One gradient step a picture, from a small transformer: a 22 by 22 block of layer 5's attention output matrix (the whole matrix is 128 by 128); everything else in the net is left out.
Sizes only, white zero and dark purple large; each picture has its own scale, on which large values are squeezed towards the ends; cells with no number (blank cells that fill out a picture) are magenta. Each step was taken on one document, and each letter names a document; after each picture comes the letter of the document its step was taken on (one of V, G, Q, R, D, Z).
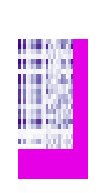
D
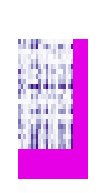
D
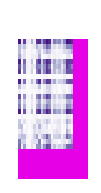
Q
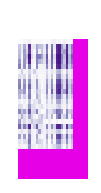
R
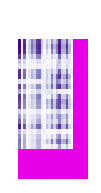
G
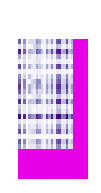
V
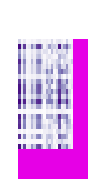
G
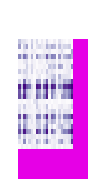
D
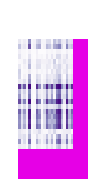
R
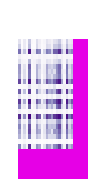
R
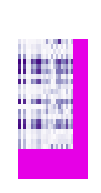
D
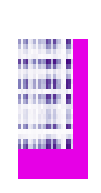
Q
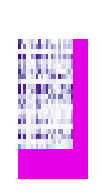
D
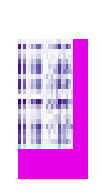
G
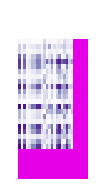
G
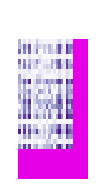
R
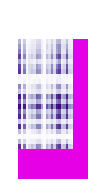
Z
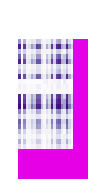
Z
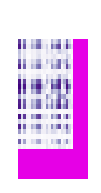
G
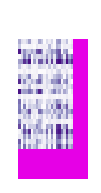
R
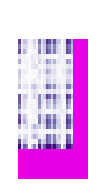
Q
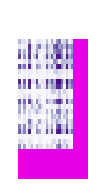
R
